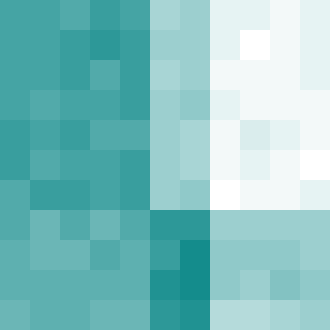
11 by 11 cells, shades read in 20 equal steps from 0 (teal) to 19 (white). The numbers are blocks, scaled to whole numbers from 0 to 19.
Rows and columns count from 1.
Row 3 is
4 4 3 5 3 12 11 18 18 18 17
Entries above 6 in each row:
6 6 6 6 6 6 6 6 6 4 7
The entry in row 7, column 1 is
5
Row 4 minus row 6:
1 0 0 0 0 0 -2 -1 1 0 -1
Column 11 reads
17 17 17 18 18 19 17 11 11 10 11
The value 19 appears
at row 2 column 9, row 6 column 11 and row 7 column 8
